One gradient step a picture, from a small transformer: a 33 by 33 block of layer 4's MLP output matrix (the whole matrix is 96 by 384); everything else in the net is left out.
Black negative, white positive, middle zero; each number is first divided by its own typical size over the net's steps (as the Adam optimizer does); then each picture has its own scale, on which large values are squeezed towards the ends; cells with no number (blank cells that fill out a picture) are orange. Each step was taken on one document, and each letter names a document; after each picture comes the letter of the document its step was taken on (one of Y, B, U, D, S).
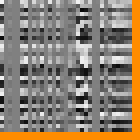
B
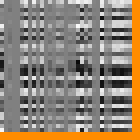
B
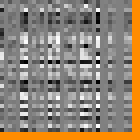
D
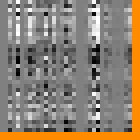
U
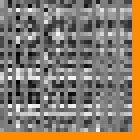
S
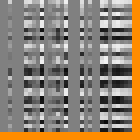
B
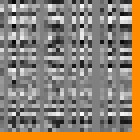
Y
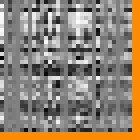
S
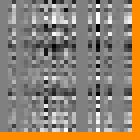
U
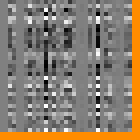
U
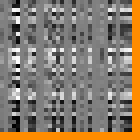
Y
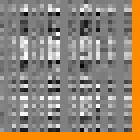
D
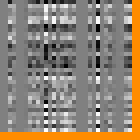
U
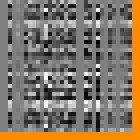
S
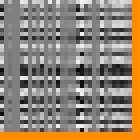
B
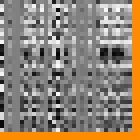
S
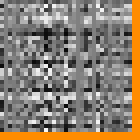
S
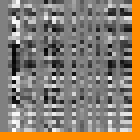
Y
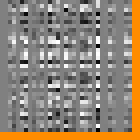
D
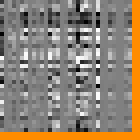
D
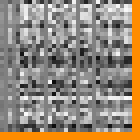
S
